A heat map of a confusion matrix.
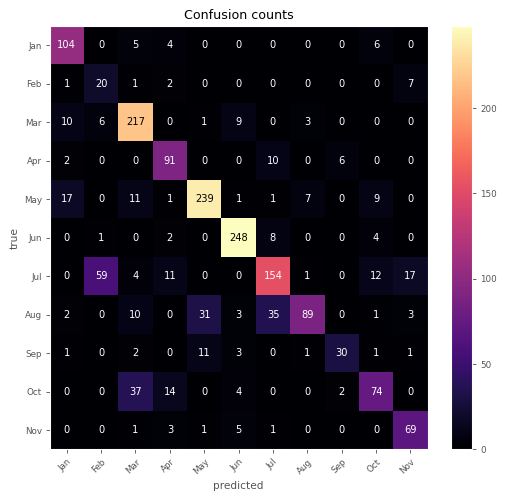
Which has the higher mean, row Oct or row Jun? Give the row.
Jun
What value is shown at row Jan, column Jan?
104
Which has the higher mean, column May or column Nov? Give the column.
May
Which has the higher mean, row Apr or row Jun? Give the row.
Jun
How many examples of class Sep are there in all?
50
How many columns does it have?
11
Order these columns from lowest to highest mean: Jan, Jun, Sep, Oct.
Sep, Oct, Jan, Jun
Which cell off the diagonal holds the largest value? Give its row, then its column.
Jul, Feb
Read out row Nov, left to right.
0 0 1 3 1 5 1 0 0 0 69
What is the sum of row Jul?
258
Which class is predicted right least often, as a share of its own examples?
Aug
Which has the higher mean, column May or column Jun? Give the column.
May
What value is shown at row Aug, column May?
31
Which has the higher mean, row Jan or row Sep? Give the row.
Jan
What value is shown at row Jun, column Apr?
2
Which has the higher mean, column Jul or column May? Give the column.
May
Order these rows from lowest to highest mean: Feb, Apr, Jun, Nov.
Feb, Nov, Apr, Jun
